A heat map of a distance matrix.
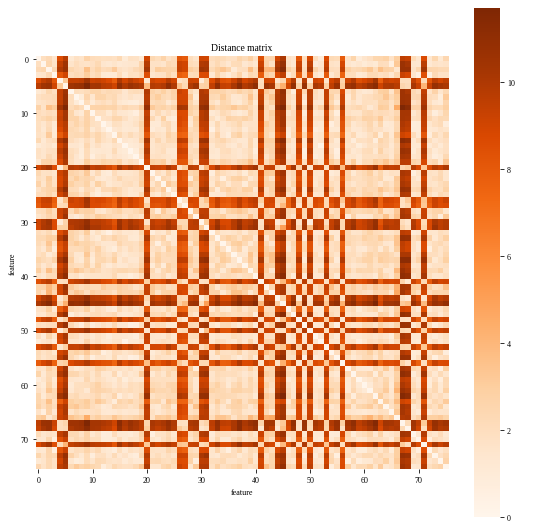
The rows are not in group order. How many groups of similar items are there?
2
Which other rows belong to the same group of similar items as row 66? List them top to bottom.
0, 1, 2, 3, 6, 7, 8, 9, 10, 11, 12, 13, 14, 15, 16, 17, 18, 19, 21, 22, 23, 24, 25, 28, 29, 32, 33, 34, 35, 36, 37, 38, 39, 40, 42, 43, 46, 47, 49, 51, 52, 54, 55, 57, 58, 59, 60, 61, 62, 63, 64, 65, 69, 70, 72, 73, 74, 75
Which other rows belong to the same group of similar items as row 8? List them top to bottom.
0, 1, 2, 3, 6, 7, 9, 10, 11, 12, 13, 14, 15, 16, 17, 18, 19, 21, 22, 23, 24, 25, 28, 29, 32, 33, 34, 35, 36, 37, 38, 39, 40, 42, 43, 46, 47, 49, 51, 52, 54, 55, 57, 58, 59, 60, 61, 62, 63, 64, 65, 66, 69, 70, 72, 73, 74, 75
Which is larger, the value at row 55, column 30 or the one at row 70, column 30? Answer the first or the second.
the first
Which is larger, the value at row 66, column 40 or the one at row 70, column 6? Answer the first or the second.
the first
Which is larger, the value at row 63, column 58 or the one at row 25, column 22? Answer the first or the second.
the first
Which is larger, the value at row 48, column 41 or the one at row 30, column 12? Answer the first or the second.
the second
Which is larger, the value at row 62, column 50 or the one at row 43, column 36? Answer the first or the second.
the first
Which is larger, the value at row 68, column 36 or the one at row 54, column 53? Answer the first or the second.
the first
